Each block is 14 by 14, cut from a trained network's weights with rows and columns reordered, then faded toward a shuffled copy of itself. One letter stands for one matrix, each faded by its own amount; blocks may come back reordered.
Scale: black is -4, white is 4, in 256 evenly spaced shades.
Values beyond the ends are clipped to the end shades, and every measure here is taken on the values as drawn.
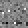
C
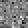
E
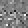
E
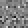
C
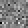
E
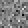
E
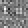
C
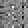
C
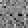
E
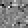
E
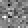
C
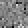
E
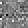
C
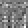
C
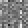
C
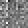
C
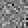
E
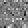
E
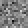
E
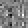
C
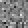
E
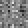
C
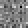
C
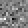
C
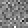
C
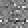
E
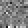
C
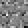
E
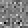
E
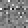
E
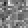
C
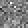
E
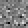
E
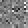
C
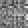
C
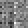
C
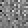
E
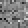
E
